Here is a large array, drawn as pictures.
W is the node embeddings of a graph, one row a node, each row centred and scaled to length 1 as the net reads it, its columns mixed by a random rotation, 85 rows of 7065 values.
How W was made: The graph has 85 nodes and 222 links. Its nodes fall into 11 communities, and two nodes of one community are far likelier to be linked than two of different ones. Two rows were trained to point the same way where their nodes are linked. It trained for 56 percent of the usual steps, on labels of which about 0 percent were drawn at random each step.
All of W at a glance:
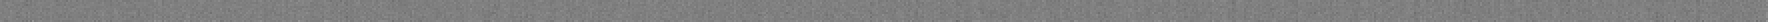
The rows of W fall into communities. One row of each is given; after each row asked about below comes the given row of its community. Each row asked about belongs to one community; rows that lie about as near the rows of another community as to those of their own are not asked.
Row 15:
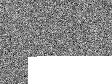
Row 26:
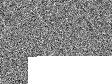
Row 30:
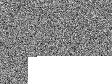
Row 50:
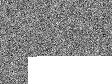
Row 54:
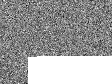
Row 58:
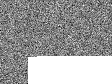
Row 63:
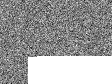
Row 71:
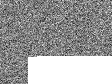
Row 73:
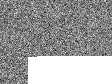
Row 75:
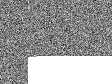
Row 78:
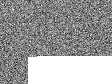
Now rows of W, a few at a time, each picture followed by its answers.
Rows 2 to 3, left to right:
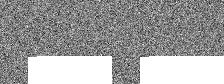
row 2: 54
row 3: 26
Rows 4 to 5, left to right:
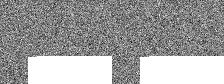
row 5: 73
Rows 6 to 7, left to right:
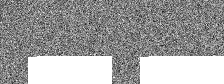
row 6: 75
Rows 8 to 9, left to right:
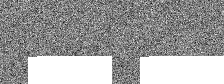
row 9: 63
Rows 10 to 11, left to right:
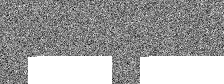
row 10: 73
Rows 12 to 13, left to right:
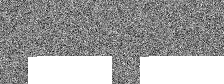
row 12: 75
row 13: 50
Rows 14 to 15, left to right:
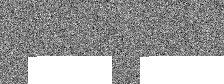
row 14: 54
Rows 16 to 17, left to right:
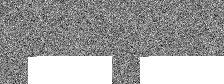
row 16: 73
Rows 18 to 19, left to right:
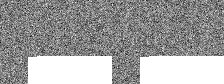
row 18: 30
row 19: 15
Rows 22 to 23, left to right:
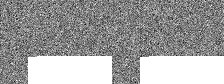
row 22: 50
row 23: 26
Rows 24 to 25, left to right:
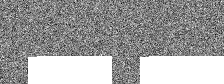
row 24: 54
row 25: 50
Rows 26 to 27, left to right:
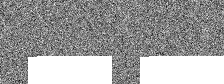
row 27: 15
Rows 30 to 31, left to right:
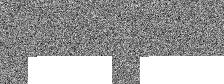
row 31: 58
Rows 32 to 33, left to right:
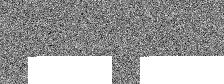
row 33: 73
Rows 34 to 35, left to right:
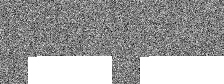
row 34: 78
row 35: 75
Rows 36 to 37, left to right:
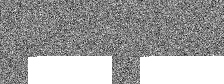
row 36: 63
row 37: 78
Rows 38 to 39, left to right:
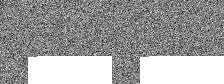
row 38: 75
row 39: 75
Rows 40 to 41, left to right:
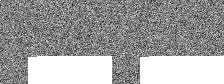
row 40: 58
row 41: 63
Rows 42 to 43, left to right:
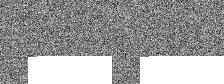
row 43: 15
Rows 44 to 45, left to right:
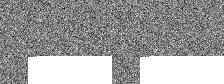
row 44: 63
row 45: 78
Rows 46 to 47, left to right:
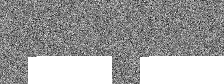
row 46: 54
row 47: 26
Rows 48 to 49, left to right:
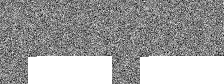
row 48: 15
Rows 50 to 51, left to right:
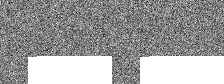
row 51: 26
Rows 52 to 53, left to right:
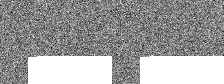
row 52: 30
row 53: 78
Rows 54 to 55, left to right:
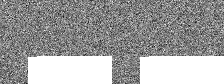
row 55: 71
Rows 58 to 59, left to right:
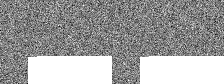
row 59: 50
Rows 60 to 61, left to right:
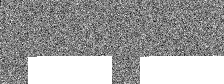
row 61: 78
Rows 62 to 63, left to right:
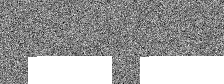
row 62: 54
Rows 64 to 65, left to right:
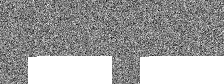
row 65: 75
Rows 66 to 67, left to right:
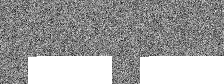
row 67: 15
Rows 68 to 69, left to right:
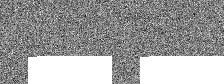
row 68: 63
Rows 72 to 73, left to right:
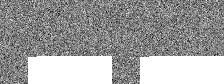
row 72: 54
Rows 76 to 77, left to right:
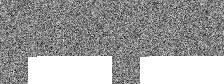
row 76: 30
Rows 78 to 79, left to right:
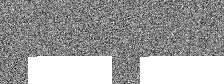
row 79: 50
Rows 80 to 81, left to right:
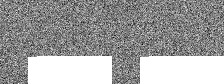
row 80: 15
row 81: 75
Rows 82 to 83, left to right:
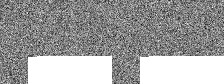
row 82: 63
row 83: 54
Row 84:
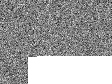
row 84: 26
